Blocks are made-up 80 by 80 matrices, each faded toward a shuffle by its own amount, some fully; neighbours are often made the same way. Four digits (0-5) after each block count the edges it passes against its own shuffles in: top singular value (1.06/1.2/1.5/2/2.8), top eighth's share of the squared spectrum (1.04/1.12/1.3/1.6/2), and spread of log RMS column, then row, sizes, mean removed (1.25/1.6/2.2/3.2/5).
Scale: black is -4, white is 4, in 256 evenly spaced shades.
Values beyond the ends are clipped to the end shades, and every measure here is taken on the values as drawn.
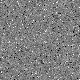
0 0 0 0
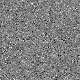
0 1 0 1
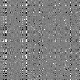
5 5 3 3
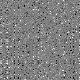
4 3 2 1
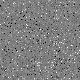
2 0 0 0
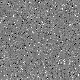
2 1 0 0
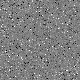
0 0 0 0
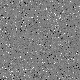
0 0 0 0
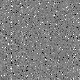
3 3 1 0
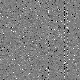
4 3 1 0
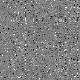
4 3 2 1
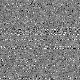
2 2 0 3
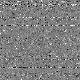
2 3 0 3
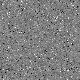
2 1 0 0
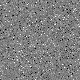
1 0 0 0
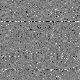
4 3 0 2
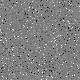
0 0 0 0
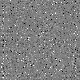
3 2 1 0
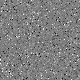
1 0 0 0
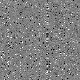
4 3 2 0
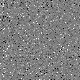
3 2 1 1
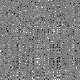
4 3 2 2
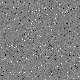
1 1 0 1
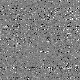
2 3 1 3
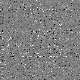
2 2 1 2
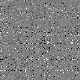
2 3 2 2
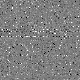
2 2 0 2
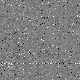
2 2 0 1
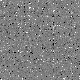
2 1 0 1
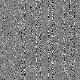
2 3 3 0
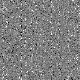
2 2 2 0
